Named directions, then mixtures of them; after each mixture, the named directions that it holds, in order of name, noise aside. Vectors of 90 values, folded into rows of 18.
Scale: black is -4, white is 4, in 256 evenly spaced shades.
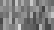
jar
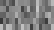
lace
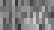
jar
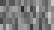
lace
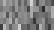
jar, lace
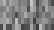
jar, lace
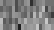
jar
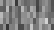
jar, lace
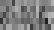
jar, lace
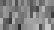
jar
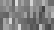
jar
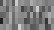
jar, lace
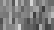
jar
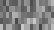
jar, lace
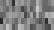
jar, lace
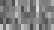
lace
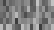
jar, lace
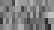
jar, lace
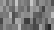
jar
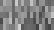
jar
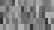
jar, lace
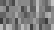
lace
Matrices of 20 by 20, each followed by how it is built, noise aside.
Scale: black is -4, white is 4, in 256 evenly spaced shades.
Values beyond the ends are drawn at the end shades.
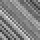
Toeplitz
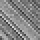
Toeplitz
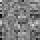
low rank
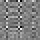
low rank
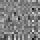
low rank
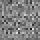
low rank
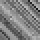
Toeplitz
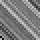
Toeplitz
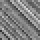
Toeplitz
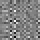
low rank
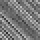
Toeplitz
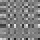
low rank
